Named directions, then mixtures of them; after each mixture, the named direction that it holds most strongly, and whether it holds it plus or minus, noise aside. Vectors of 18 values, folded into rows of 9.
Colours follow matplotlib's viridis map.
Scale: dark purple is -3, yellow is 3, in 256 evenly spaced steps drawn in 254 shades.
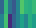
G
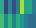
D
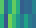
G, minus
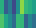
D, plus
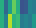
G, minus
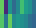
D, plus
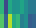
G, minus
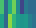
G, minus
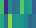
D, plus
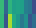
G, minus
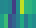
G, plus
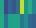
D, plus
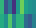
D, plus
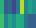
D, plus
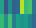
D, plus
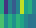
D, plus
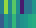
D, minus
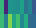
G, minus
